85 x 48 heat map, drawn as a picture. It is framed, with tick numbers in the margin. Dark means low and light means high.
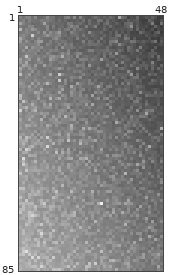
Overall the values sit about 50% of the way up the scale. The histogram is bell-shaped. There is an overall slope up to the bottom left. No single row or column stands out from its neighbours. The bottom left is the ninth with the highest average. The ninth with the lowest average is the top right. The halves do not mirror each other. There are no regular stripes.
